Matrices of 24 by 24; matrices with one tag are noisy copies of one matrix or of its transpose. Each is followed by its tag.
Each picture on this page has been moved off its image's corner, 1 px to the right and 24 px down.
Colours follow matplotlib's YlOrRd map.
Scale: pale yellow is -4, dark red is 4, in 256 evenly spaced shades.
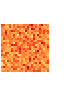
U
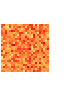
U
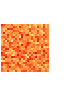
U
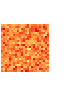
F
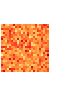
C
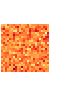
F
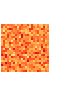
U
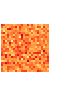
U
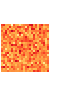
U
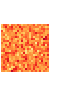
F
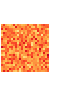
C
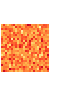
C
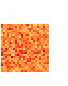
U
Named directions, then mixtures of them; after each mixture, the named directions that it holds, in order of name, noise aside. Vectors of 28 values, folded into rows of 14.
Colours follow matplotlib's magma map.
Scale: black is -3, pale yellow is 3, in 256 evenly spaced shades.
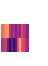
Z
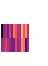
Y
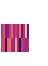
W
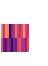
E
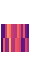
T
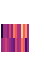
Y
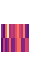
E, T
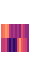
Z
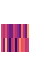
T, W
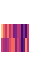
Y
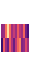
T, Z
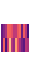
T, W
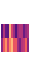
E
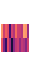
E, W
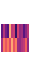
E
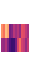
E, Z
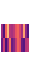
E, T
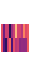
E, Z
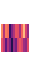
E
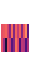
E, W
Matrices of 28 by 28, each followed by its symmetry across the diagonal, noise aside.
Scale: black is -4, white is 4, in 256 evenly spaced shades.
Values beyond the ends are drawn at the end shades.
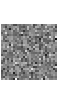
antisymmetric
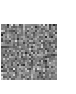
antisymmetric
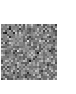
symmetric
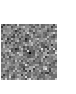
symmetric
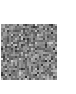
symmetric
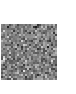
antisymmetric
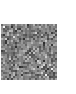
symmetric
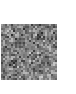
symmetric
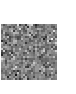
antisymmetric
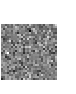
antisymmetric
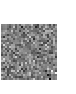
antisymmetric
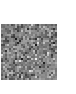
symmetric
